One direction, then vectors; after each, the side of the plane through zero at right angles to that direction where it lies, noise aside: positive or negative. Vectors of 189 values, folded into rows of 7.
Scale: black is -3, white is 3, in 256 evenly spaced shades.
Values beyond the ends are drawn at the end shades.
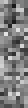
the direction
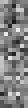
positive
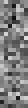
positive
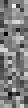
negative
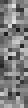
negative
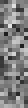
negative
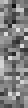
positive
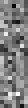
positive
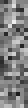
negative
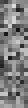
negative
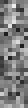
negative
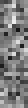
negative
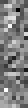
negative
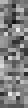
positive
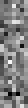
negative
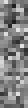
positive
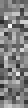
negative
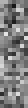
positive
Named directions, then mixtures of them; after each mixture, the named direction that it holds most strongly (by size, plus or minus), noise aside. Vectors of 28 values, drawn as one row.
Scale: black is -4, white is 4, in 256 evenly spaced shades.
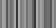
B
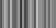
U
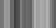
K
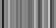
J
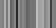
B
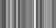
B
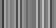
J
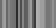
B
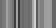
B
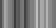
K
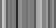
B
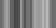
K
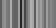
U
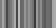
B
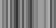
K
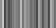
J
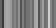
J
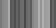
K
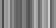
J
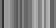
J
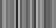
B
